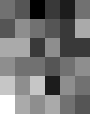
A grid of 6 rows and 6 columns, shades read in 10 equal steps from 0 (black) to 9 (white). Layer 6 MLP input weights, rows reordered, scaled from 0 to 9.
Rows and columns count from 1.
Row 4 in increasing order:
3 4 4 4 5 5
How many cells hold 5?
7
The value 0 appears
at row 1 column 3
